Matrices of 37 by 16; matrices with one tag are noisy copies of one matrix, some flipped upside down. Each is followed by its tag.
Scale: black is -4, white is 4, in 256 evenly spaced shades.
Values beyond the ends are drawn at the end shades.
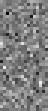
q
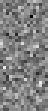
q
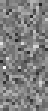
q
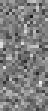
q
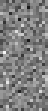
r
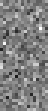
q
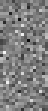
r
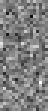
q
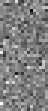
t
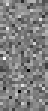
r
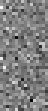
t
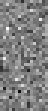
r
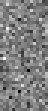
r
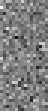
t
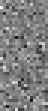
t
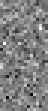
q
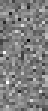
r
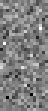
q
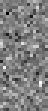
q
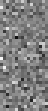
t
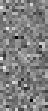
t
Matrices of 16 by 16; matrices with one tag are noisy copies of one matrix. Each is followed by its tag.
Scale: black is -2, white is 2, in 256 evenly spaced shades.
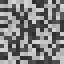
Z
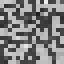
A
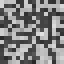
A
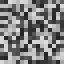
Z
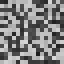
Z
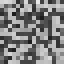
A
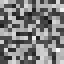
A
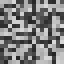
A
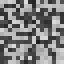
A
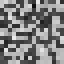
A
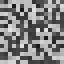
Z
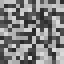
A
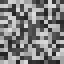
Z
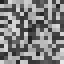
Z
